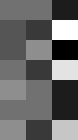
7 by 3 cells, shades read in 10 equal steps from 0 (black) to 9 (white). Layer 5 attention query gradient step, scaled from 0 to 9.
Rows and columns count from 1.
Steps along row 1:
same down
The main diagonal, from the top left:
4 2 0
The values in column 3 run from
0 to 9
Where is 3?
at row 2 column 1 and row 3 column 1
